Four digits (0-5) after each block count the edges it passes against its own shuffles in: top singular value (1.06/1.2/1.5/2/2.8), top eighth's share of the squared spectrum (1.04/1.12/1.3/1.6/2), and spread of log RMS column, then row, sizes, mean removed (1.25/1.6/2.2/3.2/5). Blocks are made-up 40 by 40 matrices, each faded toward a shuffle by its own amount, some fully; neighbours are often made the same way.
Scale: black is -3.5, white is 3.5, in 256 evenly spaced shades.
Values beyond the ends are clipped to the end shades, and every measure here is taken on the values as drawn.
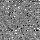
1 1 0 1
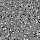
1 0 0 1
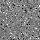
0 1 0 0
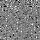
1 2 1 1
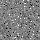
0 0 0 0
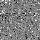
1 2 0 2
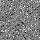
0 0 0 0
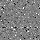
2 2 0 1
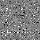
2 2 1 2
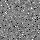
0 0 0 0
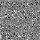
1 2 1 2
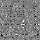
2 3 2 3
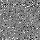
1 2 0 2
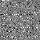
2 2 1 2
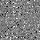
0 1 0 1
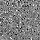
2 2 0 0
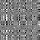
4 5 3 3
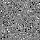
1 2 1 1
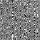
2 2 3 0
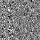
1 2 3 0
